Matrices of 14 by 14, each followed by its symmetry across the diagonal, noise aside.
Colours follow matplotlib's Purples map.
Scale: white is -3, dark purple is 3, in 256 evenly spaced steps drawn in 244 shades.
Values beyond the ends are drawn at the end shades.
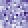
antisymmetric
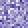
symmetric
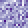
neither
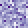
neither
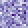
neither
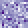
antisymmetric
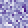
antisymmetric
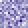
symmetric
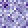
symmetric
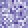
neither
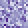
antisymmetric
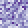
neither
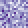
antisymmetric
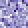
antisymmetric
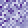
symmetric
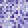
symmetric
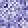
symmetric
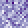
neither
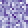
neither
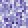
neither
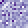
symmetric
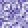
symmetric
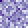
symmetric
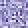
antisymmetric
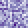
antisymmetric
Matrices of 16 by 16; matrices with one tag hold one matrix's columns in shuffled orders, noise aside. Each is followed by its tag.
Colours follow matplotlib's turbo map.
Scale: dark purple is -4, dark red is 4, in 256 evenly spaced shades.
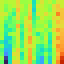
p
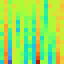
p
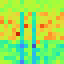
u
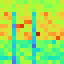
u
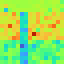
u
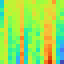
p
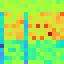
u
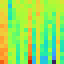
p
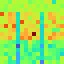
u
